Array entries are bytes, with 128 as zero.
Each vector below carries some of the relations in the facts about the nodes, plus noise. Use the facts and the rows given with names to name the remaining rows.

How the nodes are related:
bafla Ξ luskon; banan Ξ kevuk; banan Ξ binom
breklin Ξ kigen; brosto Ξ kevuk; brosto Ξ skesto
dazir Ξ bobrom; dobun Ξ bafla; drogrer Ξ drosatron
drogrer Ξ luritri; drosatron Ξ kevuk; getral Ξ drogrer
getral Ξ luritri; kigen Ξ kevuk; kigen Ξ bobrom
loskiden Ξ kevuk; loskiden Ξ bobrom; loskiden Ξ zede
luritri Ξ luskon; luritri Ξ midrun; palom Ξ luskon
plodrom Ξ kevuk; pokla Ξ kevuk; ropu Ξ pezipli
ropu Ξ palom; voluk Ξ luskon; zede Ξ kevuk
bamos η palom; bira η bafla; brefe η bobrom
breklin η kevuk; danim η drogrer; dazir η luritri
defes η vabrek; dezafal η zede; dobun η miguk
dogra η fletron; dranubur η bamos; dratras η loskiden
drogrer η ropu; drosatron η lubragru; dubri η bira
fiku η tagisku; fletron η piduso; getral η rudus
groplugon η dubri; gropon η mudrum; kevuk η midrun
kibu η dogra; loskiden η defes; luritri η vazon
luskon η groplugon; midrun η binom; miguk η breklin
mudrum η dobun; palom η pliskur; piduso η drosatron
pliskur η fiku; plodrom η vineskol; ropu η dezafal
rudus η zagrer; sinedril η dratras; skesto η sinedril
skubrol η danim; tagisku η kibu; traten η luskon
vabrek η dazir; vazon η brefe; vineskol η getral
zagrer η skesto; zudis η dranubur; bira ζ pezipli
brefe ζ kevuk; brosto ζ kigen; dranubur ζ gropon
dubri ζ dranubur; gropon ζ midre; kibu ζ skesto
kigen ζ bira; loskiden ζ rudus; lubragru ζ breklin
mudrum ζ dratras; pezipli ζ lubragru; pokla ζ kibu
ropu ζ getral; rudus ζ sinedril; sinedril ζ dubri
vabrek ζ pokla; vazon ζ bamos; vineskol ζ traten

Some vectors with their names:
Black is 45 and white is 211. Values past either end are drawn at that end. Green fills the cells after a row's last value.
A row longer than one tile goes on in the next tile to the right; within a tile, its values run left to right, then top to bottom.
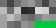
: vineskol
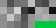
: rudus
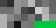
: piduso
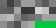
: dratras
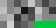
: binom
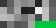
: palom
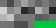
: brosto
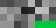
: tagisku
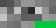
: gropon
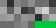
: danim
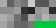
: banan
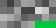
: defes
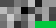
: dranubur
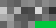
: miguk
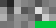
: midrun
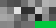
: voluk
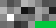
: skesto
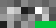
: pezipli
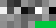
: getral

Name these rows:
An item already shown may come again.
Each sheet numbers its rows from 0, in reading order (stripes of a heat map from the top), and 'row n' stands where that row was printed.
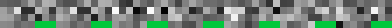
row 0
voluk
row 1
voluk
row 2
getral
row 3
brosto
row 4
plodrom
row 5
dazir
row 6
ropu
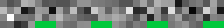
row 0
skesto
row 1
gropon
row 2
voluk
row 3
drogrer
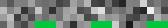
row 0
kevuk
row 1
bobrom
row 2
drosatron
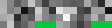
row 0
binom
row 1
plodrom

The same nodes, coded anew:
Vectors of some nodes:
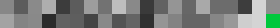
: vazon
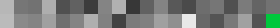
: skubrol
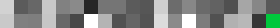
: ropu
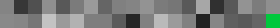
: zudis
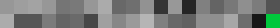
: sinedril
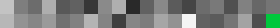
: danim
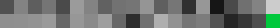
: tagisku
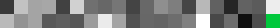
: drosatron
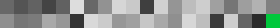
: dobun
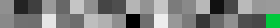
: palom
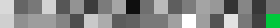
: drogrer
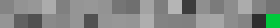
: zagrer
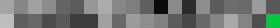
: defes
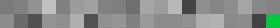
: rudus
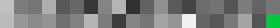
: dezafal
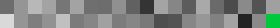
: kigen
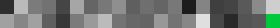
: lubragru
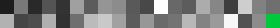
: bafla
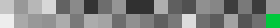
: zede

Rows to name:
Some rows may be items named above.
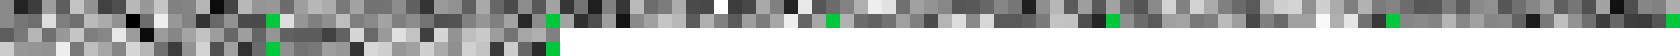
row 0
palom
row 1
kigen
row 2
luskon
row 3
skesto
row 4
getral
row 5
pliskur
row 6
breklin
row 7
dobun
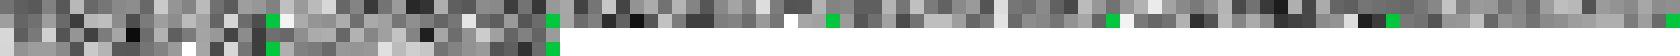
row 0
voluk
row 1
zede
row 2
luritri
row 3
pezipli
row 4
loskiden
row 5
vineskol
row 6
drogrer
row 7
binom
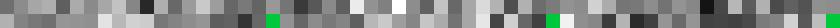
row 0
binom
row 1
midrun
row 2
dazir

